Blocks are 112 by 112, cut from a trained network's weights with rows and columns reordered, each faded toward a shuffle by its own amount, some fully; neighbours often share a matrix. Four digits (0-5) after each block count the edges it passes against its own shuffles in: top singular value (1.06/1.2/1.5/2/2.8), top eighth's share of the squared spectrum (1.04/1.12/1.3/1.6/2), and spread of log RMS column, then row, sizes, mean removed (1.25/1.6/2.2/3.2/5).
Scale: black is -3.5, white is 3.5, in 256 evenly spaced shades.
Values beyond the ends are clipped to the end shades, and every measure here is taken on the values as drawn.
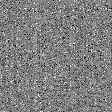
2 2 0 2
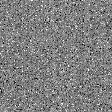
2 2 0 1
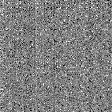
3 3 1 2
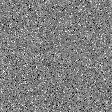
0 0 0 0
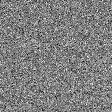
0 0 0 0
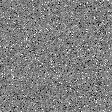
1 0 0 0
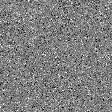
0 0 0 0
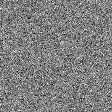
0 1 0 0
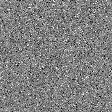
0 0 0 0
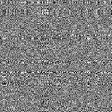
4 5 2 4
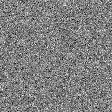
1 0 0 0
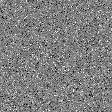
0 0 0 0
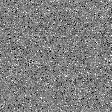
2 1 1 0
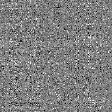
3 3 3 1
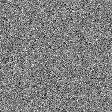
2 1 0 0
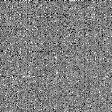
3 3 1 3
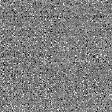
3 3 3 1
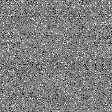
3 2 2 1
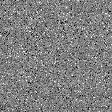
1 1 1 0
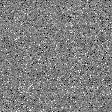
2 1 1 0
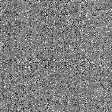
2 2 1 2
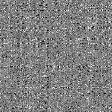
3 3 1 3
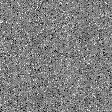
1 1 0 1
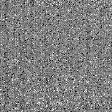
2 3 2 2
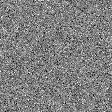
2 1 0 0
